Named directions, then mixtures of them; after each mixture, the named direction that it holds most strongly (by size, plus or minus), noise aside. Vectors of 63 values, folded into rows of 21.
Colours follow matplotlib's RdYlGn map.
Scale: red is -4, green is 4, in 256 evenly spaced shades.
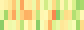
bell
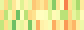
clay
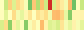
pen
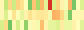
pen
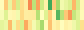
pen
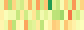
pen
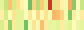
pen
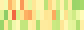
bell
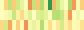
pen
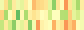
clay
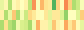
clay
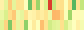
pen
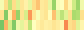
clay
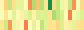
pen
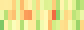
bell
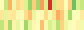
pen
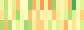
pen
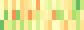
bell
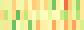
clay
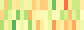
clay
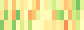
clay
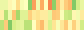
pen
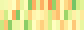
pen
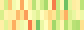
clay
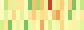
pen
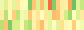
pen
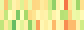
clay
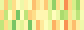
clay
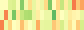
bell
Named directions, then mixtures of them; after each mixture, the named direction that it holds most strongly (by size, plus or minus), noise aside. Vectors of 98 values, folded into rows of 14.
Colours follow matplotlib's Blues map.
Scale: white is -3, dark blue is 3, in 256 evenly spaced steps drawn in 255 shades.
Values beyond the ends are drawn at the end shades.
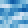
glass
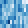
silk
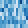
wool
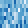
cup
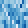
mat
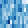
silk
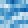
glass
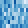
cup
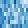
cup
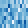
cup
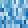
wool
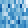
mat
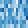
wool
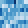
glass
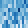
cup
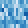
wool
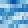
glass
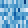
cup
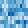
mat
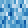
mat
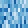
cup
